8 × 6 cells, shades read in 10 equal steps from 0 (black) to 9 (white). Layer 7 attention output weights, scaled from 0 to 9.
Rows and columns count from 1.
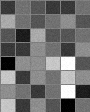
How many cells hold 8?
0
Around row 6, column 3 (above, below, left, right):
5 2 2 4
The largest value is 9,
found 2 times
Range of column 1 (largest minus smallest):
7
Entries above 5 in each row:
0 1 1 0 2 2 1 1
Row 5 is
0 5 5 7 9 3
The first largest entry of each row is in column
2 1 3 3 5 1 5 1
